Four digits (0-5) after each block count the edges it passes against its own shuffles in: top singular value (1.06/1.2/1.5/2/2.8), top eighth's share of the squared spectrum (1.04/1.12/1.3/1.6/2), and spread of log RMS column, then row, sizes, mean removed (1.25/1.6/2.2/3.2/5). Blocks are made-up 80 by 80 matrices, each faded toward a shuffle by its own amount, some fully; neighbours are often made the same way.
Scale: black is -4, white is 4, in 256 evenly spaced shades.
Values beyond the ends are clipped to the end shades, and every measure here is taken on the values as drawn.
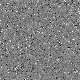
0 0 0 0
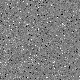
0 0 0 0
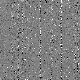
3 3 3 0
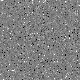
1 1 1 0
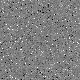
0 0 0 0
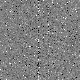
2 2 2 0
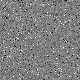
0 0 1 0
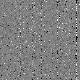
3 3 2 0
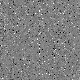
1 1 1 0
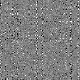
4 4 3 2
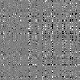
4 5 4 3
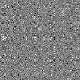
4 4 2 2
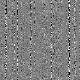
3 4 4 0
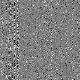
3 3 3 0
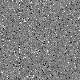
1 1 1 0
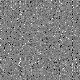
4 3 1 1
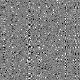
4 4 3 2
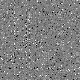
3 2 1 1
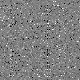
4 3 1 1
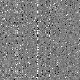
4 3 2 1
